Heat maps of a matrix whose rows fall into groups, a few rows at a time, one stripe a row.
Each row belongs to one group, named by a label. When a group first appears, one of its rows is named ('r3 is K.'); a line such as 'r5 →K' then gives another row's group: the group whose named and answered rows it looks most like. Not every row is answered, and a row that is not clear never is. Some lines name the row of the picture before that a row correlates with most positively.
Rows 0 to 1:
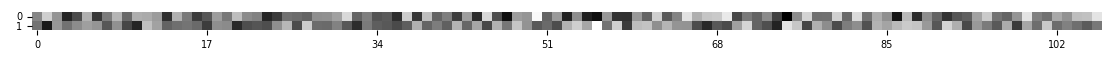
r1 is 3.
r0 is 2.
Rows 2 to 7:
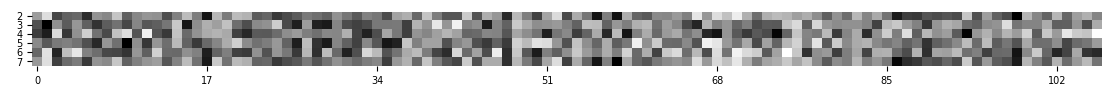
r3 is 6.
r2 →2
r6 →3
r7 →2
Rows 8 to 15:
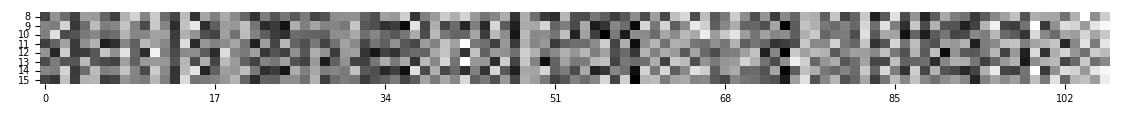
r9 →2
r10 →2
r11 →6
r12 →2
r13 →6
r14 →2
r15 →6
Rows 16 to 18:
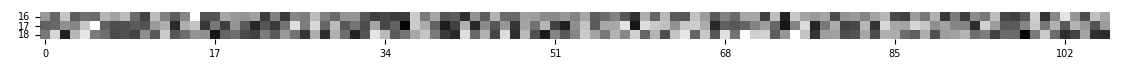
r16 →2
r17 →3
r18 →3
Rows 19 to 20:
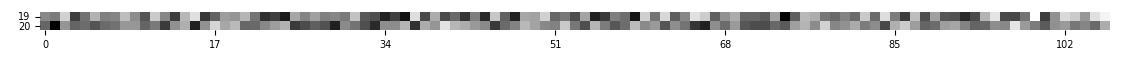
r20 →6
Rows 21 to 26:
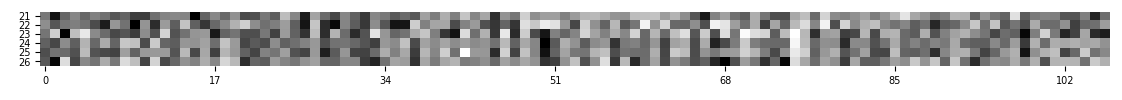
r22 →2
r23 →3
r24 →6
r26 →6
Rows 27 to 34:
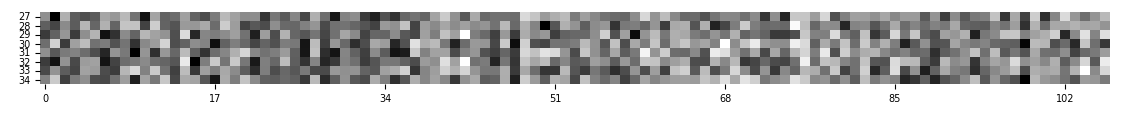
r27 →2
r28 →6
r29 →6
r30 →3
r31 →2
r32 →6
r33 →6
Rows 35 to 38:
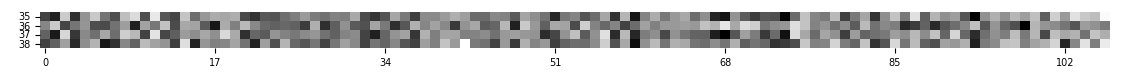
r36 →2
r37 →6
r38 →6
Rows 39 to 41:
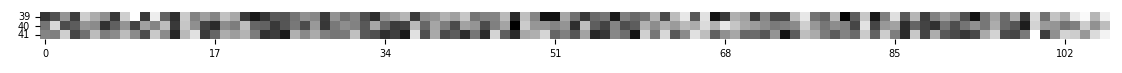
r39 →6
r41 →2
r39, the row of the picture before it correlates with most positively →35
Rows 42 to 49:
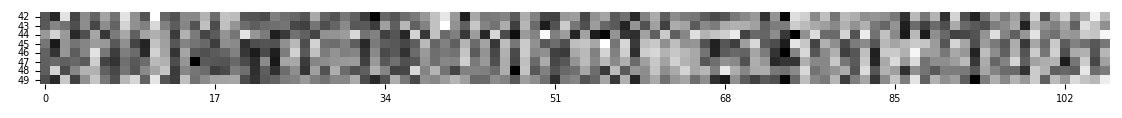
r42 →6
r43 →6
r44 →2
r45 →3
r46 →3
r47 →3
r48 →3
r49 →6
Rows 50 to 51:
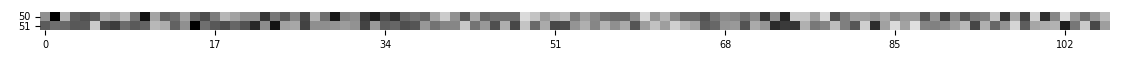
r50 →2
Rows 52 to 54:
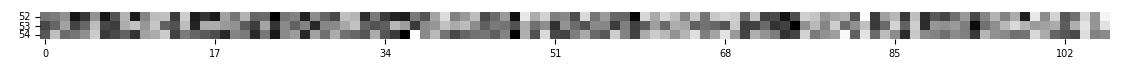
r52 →2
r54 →3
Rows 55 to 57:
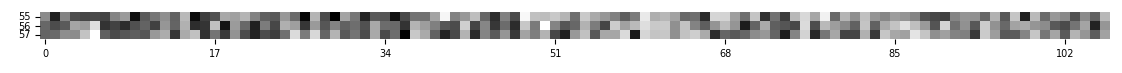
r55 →2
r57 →3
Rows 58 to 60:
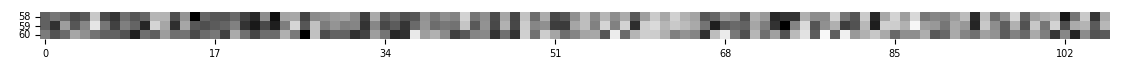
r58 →3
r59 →3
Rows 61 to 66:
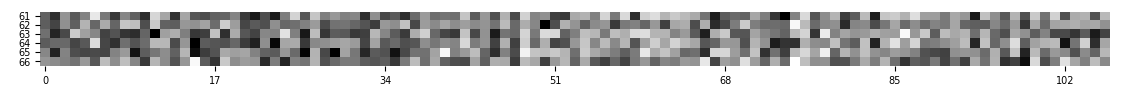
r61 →3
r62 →6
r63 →3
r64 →3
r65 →2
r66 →2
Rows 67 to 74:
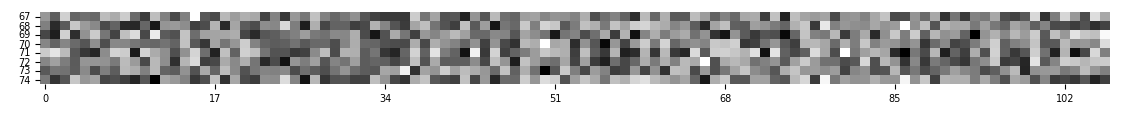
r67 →2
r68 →3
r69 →6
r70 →2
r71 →2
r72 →2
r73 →6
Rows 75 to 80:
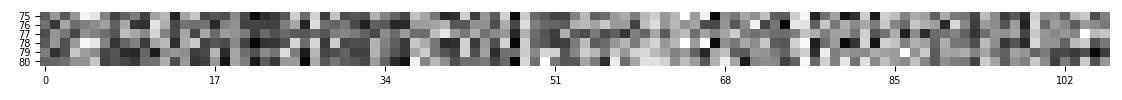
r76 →3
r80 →3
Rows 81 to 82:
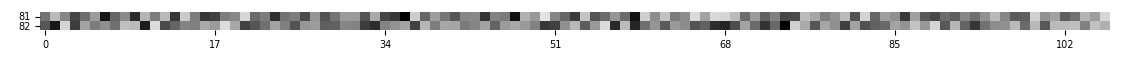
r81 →2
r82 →6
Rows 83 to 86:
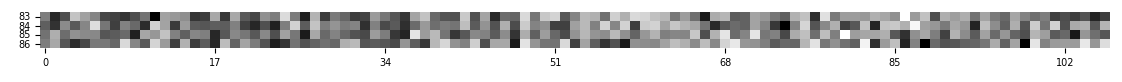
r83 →3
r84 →3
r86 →2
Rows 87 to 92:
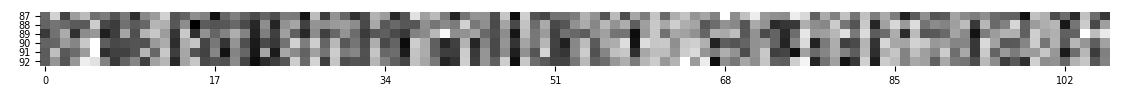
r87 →3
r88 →3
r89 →6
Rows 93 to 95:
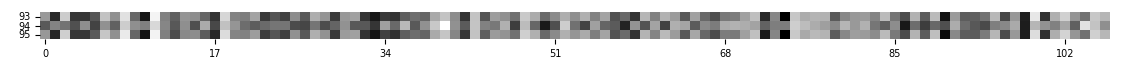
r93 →2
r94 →6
